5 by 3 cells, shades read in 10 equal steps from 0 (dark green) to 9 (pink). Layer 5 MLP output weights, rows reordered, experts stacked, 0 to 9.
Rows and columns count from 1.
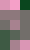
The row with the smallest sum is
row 4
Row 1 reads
8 9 0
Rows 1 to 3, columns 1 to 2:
8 9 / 5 5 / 4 6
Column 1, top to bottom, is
8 5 4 2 2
